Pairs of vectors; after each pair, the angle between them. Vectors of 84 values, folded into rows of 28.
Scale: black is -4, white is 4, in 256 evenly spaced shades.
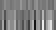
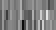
partly aligned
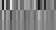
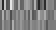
nearly parallel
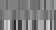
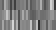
orthogonal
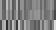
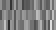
orthogonal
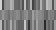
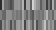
nearly opposite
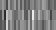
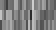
partly aligned
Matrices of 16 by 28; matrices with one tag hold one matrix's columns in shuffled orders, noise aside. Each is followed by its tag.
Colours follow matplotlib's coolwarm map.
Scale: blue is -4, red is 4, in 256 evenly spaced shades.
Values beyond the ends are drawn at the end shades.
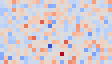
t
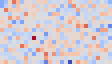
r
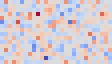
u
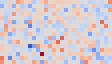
t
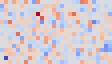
u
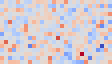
t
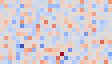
t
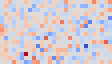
t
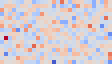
r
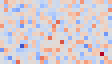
t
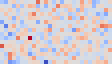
r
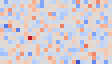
r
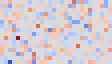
r
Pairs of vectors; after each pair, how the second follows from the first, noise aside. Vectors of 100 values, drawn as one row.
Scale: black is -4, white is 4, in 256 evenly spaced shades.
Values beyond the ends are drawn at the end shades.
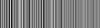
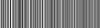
negated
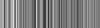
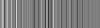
partly zeroed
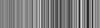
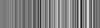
negated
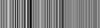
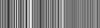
negated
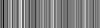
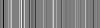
partly zeroed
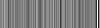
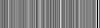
negated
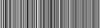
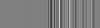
partly zeroed
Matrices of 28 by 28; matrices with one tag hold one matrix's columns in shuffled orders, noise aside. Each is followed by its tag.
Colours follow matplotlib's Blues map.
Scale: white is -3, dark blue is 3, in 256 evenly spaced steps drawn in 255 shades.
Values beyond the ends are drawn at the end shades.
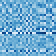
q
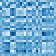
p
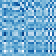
p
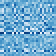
q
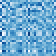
p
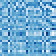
p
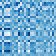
p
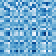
p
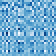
p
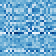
q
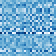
q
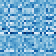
q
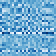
q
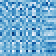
p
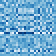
q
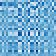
p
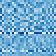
q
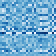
q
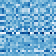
q
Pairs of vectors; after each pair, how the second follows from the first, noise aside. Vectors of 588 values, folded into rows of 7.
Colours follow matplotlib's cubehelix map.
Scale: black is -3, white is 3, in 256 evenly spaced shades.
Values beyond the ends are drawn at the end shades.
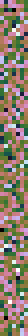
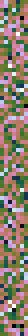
reversed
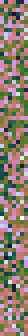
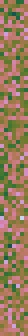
shrunk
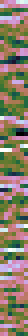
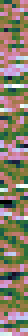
reversed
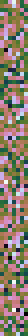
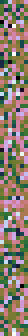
reversed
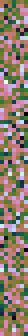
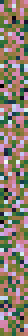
reversed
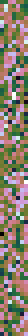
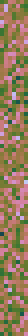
shrunk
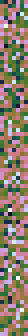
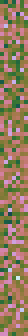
shrunk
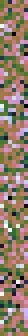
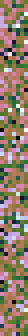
reversed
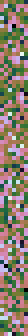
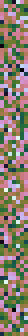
reversed
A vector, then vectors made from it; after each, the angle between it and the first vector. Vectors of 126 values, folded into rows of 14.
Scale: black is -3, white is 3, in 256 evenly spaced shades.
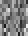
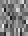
orthogonal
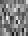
orthogonal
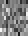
partly aligned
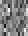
nearly parallel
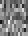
orthogonal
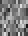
nearly opposite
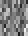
nearly parallel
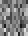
nearly parallel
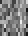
nearly opposite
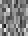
nearly parallel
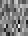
partly opposed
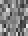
nearly parallel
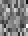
nearly parallel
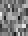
partly opposed
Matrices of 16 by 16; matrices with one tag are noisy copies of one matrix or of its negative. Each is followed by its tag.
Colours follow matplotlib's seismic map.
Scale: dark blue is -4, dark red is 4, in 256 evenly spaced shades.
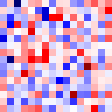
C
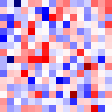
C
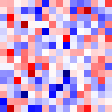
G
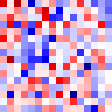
C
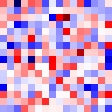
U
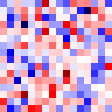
G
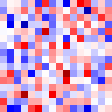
G
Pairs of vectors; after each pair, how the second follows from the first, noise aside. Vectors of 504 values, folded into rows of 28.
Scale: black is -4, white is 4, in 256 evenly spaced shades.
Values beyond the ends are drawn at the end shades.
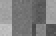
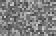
shuffled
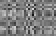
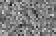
shuffled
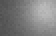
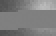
partly zeroed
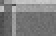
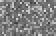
shuffled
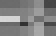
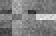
reversed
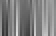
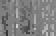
partly zeroed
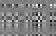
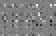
partly zeroed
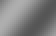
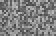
shuffled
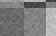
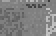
partly zeroed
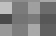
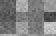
reversed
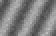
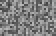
shuffled
